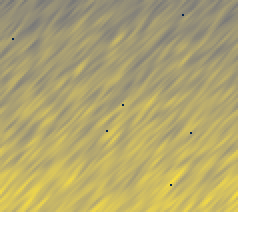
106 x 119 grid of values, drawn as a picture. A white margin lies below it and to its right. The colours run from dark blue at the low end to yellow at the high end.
On average the colour sits 70% of the way up the scale. Six lone cells stand out, each far lower than its neighbours. Streaks slant up to the right. Values rise toward the bottom.
